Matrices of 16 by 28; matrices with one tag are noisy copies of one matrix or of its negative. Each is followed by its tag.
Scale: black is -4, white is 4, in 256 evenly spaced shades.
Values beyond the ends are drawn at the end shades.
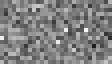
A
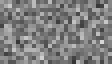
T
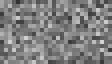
T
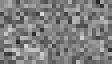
T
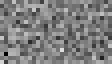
A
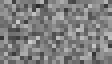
A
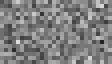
T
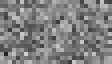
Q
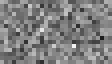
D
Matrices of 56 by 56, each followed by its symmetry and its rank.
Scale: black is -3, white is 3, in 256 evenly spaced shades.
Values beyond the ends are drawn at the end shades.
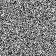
antisymmetric, full rank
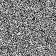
antisymmetric, full rank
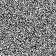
neither, full rank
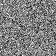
neither, full rank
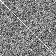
symmetric, full rank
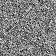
antisymmetric, full rank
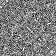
symmetric, full rank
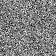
antisymmetric, full rank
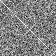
symmetric, full rank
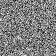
neither, full rank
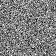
neither, full rank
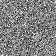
symmetric, full rank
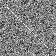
symmetric, full rank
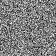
neither, full rank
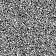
antisymmetric, full rank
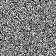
symmetric, full rank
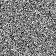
antisymmetric, full rank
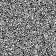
neither, full rank
